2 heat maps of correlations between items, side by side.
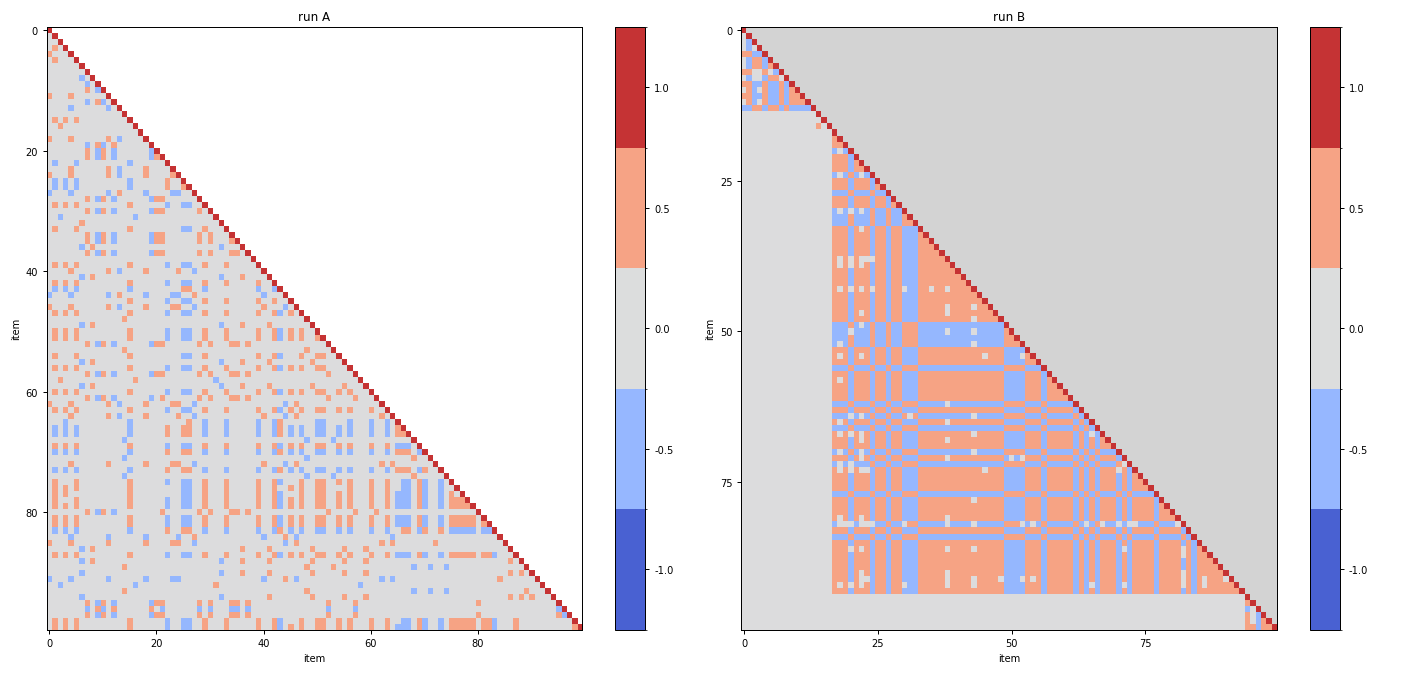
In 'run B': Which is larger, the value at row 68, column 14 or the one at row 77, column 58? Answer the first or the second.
the first
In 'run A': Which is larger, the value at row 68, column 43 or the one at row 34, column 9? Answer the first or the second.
the first
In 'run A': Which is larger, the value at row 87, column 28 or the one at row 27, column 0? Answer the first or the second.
the first
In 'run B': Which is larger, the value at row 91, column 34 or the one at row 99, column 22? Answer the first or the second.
the first
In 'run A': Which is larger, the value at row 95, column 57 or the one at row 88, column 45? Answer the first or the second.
the first
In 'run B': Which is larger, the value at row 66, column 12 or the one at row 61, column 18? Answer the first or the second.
the second
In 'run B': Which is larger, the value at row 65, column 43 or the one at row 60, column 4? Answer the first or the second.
the first
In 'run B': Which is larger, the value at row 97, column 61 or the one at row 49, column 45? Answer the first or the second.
the first
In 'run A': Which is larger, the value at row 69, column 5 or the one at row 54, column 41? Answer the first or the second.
the first
